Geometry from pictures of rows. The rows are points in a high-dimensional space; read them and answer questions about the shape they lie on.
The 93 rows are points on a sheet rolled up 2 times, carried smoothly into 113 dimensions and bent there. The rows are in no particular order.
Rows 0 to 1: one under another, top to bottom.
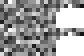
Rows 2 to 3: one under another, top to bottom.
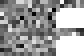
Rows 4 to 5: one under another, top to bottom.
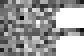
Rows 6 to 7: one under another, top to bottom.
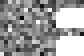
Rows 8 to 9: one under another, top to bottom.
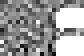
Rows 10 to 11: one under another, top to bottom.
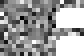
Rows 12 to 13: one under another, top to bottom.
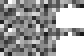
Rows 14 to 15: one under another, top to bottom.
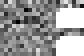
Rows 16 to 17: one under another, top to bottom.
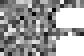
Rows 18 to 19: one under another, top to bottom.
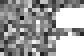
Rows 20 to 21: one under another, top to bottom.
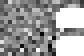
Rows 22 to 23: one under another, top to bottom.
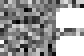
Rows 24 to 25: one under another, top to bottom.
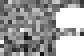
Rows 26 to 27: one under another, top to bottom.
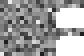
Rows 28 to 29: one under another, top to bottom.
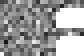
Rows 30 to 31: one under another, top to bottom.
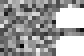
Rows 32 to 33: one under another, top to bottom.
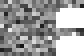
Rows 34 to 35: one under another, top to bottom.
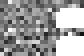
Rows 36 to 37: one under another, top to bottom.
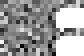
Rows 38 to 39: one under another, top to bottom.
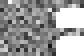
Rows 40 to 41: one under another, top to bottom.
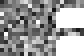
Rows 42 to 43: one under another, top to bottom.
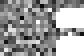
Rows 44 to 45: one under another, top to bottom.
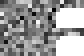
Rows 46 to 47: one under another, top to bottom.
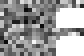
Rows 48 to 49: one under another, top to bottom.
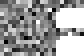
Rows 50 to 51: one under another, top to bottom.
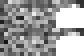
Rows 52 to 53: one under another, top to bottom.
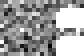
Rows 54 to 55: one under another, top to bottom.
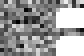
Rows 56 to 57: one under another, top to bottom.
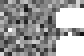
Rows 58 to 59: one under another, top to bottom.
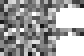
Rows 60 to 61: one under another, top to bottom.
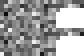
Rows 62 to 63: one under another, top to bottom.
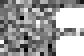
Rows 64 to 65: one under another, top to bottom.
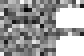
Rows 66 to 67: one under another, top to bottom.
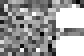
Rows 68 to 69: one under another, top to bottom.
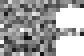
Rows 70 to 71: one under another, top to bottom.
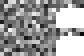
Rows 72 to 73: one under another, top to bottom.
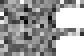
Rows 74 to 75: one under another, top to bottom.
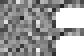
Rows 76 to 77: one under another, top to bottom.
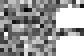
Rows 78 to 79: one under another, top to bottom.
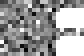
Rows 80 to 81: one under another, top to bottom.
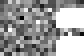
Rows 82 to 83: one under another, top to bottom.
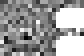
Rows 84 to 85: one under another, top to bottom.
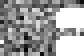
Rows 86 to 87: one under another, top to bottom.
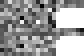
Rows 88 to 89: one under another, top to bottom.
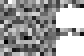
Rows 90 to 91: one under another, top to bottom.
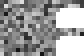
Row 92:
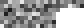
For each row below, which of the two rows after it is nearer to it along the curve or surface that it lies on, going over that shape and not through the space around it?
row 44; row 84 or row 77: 84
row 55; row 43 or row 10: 10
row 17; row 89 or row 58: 58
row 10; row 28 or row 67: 67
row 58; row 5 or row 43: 43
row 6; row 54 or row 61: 61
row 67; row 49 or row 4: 4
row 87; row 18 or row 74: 18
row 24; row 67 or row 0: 67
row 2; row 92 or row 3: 3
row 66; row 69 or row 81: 81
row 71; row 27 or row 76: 76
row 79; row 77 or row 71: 71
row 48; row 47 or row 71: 47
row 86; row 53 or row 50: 50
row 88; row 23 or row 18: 23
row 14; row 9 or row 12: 12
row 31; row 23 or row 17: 23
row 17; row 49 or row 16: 49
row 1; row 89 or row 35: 35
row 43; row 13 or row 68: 13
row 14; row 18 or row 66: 66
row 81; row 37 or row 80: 37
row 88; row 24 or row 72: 72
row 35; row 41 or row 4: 41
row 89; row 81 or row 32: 81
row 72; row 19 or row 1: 1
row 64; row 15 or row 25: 25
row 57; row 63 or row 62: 63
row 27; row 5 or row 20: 5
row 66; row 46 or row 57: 57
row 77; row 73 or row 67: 67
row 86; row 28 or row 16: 16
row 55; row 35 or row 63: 63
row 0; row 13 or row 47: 13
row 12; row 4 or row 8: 4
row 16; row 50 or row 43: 50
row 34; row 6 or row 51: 51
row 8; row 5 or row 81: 5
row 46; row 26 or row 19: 19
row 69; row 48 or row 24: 48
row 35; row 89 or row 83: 89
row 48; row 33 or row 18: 18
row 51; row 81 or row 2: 2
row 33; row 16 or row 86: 86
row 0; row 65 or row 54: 54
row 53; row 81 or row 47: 81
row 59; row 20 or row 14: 14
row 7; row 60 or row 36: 60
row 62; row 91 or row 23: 23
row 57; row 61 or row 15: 61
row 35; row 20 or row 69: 69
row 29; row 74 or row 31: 31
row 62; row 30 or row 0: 30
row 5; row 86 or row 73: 86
